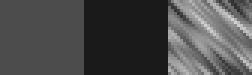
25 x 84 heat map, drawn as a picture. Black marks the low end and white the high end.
The table splits into one row of 3 panels. Panel 1,1: low, flat. Panel 1,2: very low, flat. Panel 1,3: middling, slanting down to the right, strong in contrast.
